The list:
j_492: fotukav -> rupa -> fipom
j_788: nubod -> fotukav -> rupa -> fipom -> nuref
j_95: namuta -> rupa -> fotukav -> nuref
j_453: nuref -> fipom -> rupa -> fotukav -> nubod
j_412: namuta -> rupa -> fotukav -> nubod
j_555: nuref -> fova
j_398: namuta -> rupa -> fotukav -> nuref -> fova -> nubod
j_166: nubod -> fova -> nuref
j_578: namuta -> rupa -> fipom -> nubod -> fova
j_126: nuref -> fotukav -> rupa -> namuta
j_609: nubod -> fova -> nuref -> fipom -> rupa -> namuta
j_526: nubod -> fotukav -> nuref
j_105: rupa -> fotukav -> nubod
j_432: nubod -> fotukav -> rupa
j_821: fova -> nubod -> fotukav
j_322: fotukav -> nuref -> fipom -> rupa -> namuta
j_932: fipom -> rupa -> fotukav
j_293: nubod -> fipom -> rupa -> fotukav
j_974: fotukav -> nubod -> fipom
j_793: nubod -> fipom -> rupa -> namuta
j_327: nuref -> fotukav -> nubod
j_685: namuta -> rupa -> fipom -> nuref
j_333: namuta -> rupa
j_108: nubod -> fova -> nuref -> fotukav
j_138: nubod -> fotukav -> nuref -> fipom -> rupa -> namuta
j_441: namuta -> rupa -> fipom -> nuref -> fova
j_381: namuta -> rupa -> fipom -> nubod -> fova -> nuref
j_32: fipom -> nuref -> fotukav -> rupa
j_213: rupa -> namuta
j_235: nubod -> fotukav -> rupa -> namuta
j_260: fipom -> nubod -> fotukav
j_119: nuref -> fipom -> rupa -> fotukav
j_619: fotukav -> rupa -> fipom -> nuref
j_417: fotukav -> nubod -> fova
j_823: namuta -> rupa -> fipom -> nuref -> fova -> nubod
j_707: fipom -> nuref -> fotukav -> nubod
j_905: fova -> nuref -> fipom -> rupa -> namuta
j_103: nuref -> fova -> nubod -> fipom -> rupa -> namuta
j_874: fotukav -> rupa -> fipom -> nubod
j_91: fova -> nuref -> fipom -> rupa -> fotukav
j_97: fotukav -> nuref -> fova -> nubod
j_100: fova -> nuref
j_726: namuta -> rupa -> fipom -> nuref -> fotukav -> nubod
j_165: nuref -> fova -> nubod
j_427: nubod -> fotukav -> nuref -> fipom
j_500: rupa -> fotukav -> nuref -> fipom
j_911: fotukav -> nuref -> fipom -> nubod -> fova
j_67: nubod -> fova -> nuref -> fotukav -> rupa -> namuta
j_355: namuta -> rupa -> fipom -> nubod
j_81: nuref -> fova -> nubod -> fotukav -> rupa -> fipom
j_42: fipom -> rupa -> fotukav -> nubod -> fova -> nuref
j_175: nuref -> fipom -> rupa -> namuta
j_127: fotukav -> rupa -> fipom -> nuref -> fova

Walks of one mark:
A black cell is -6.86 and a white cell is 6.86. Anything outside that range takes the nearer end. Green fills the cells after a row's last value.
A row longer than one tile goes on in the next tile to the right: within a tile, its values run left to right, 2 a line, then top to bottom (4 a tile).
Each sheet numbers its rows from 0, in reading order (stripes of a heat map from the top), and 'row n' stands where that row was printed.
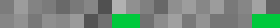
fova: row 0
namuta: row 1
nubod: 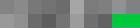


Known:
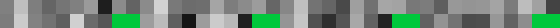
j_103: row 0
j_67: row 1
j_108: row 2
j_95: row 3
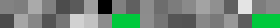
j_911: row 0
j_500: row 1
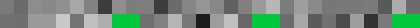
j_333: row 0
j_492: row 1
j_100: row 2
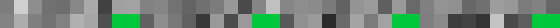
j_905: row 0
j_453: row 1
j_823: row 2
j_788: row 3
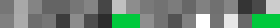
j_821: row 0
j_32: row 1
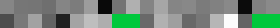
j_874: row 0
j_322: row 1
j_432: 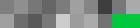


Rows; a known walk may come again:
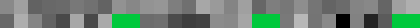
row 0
j_165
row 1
j_105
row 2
j_119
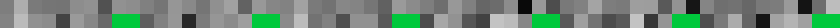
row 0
j_175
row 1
j_726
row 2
j_126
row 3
j_417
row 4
j_381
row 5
j_874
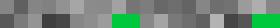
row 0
j_412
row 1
j_81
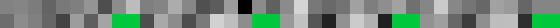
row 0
j_453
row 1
j_911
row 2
j_67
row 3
j_138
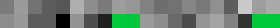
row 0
j_293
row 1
j_427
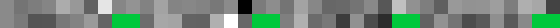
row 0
j_500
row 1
j_322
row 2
j_821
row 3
j_95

